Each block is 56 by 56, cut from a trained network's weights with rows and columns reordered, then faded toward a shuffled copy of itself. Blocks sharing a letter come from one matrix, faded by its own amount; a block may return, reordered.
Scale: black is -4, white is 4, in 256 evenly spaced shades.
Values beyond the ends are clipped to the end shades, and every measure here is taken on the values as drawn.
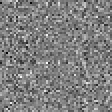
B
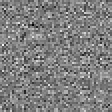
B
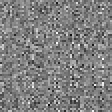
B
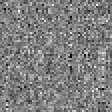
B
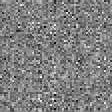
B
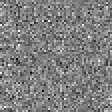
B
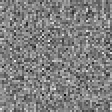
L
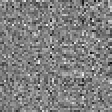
B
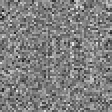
L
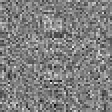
L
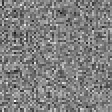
L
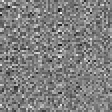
L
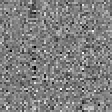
B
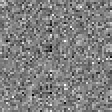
B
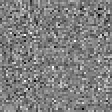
B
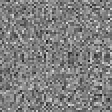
L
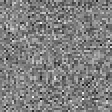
L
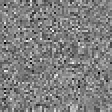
B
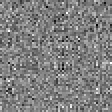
B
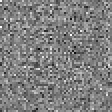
B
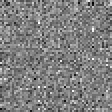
B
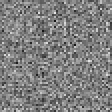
L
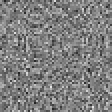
L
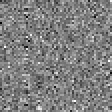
B
